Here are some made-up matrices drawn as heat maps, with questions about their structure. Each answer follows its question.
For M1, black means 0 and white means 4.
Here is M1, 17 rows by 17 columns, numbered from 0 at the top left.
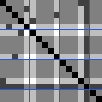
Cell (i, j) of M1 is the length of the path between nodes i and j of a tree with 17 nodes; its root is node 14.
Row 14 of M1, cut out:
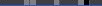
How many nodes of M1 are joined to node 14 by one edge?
12
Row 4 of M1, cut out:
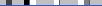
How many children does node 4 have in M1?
0
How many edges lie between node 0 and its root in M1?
1
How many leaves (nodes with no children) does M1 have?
12
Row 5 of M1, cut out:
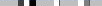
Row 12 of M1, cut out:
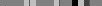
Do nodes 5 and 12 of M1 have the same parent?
no
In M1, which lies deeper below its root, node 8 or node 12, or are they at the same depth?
the same depth
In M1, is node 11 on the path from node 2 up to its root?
no
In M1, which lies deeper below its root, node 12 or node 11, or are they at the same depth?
the same depth
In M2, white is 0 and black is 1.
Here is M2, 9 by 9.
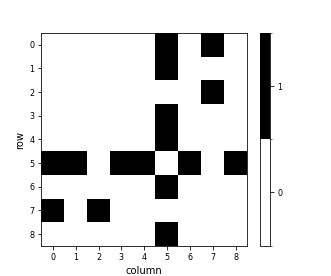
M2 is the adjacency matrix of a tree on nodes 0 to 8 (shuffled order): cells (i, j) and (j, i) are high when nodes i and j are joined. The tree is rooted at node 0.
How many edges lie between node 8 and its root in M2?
2
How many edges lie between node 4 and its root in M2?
2
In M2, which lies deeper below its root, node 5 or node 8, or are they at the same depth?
node 8
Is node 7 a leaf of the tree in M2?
no
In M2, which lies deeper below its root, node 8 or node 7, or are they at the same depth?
node 8
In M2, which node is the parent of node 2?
7
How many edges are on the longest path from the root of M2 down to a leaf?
2
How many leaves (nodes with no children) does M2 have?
6
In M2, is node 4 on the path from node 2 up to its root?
no
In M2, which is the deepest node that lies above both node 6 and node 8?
5
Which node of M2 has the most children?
5
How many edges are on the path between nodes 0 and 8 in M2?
2
